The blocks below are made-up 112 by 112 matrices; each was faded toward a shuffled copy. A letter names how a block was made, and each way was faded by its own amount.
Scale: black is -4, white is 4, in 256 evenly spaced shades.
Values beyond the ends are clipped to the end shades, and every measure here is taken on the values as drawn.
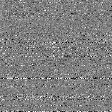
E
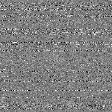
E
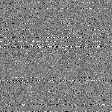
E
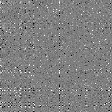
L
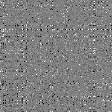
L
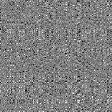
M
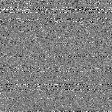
E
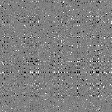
L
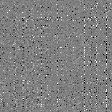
L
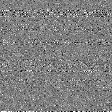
E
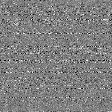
E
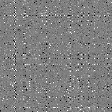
L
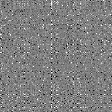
L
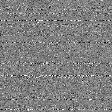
E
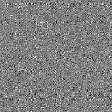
M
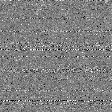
E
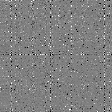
L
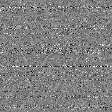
E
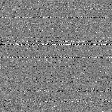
E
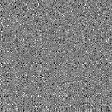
M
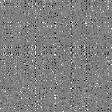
L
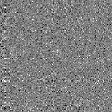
M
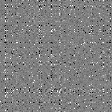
L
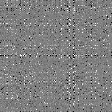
L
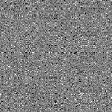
M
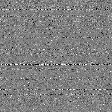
E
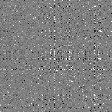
L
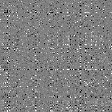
L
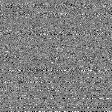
E
